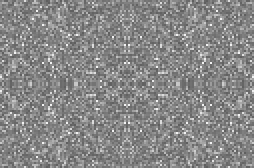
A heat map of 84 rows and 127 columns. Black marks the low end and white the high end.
Mirror symmetry: left to right and top to bottom. Stripes: none. Grain: fine. Histogram: skewed, a long tail of high values.
